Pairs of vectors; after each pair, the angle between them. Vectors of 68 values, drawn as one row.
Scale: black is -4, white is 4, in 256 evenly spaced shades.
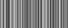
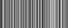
partly opposed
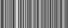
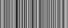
nearly opposite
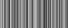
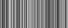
orthogonal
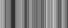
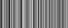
orthogonal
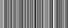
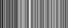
orthogonal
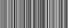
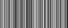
orthogonal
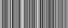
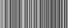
partly aligned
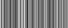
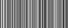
orthogonal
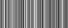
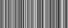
nearly parallel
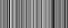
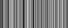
orthogonal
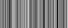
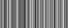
partly opposed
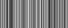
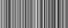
orthogonal
